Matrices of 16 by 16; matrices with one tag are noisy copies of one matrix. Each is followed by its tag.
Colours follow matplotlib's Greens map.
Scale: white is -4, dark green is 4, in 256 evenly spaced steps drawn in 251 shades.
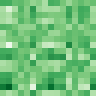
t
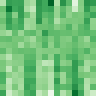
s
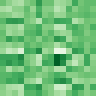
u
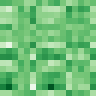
t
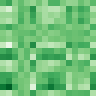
t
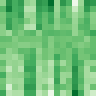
s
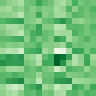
u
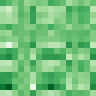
t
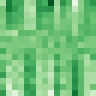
s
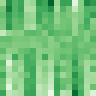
s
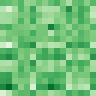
t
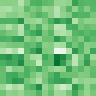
u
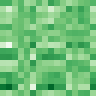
t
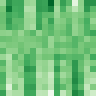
s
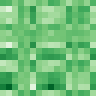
t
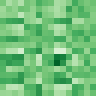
u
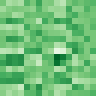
u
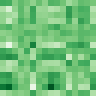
t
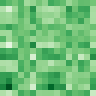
t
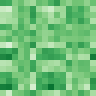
t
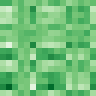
t
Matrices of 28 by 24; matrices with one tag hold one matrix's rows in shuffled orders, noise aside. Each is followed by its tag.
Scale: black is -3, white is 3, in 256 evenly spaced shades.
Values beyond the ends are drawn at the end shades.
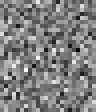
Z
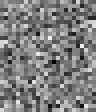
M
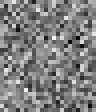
Z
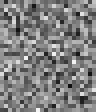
Z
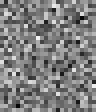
Z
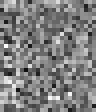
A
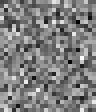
Z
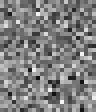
M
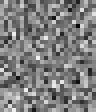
Z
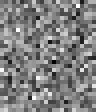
M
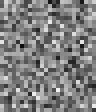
M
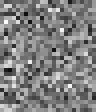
A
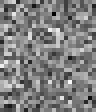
A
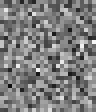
M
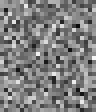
Z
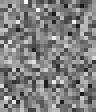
Z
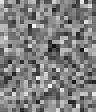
M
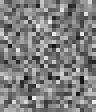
M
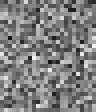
M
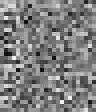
A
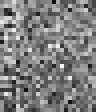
A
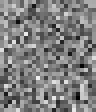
Z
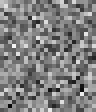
M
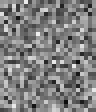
Z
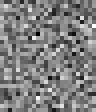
M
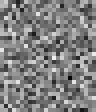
Z
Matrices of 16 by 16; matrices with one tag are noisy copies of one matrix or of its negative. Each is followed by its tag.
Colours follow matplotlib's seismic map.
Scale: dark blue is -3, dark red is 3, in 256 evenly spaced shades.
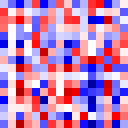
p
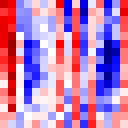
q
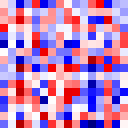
p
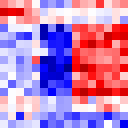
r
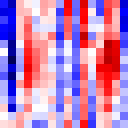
q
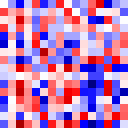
p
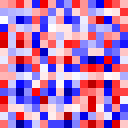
p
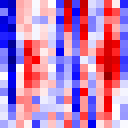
q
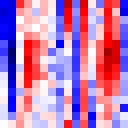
q
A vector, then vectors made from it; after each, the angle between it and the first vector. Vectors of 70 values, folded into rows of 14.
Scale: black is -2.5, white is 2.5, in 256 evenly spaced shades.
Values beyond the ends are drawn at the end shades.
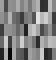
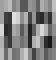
partly opposed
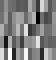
nearly opposite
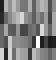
partly opposed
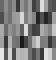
nearly opposite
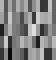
nearly parallel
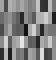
nearly parallel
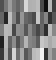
partly aligned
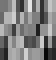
orthogonal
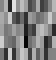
orthogonal
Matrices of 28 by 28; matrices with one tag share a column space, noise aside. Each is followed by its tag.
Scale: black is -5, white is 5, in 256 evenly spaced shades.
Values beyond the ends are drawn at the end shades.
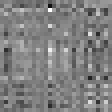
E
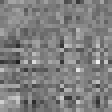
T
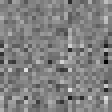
T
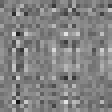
E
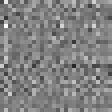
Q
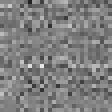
Q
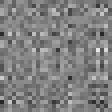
E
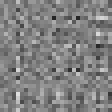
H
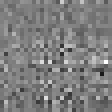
T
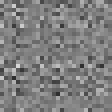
Q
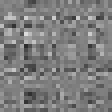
H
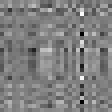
E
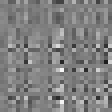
T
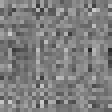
E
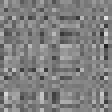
H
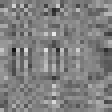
E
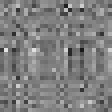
E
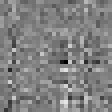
T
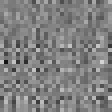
T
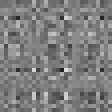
H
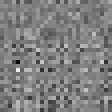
T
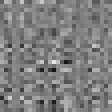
T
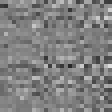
Q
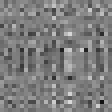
E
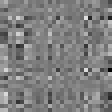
H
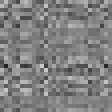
Q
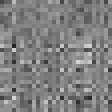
T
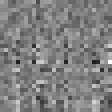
T
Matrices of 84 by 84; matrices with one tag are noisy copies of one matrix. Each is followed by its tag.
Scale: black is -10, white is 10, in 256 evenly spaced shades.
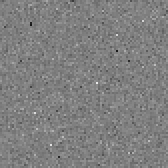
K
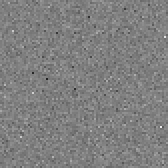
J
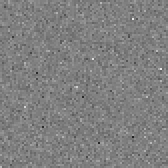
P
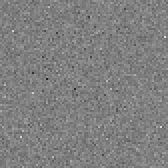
J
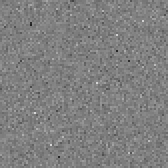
K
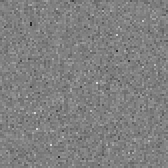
K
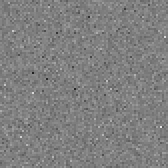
J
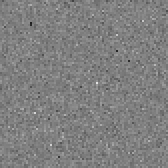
K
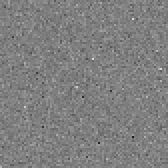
P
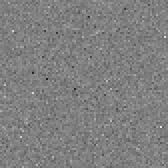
J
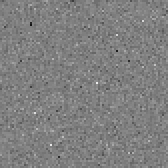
K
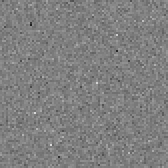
K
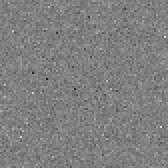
J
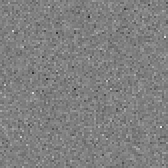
J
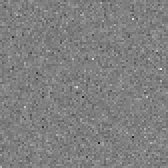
P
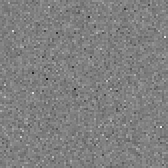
J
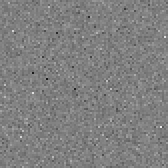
J
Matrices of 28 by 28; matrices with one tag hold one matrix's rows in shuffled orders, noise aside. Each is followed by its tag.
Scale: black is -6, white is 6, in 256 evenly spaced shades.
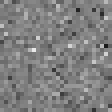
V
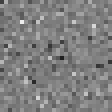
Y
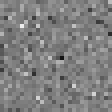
Y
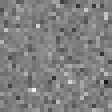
V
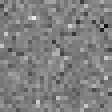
V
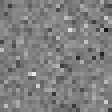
V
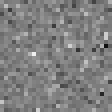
V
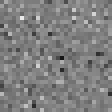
Y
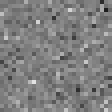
V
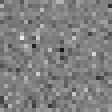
Y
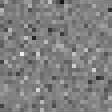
Y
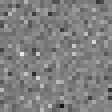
Y
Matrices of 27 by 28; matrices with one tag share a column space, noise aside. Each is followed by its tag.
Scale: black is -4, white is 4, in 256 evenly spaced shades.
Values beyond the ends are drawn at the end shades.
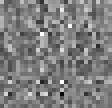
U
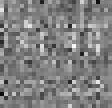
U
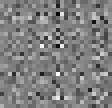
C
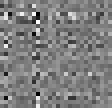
C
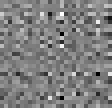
C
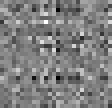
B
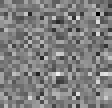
C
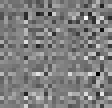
C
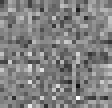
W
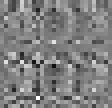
W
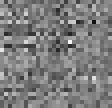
B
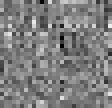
U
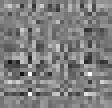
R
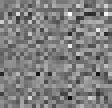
C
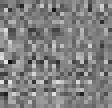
R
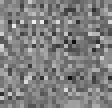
B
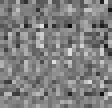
U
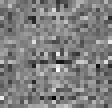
W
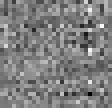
U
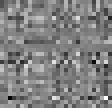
W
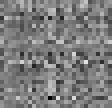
W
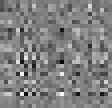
R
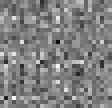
W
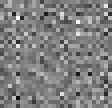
C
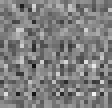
R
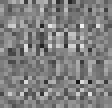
U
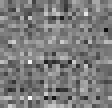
W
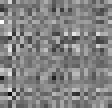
B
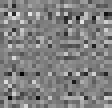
C
